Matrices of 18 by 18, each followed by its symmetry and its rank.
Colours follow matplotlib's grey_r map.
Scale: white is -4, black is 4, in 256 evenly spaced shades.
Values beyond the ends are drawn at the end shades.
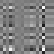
neither, rank one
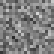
antisymmetric, full rank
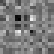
symmetric, rank three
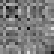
symmetric, rank three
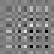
symmetric, rank one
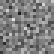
antisymmetric, full rank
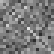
symmetric, full rank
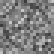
symmetric, full rank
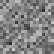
symmetric, full rank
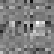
neither, rank three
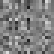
neither, rank three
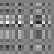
neither, rank one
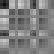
symmetric, rank one
